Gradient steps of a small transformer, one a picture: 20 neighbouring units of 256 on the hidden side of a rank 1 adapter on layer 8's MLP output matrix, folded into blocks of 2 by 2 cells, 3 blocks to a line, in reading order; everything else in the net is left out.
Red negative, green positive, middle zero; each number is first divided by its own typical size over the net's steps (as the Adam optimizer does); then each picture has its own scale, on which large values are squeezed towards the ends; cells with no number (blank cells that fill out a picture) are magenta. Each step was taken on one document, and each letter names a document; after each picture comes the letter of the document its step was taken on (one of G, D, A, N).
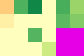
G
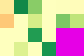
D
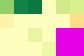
G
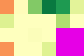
G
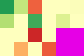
D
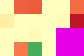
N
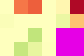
N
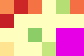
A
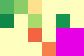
D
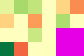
A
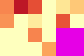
A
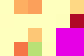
N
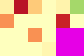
G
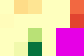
N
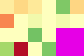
A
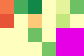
G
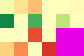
D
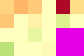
A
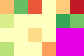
G
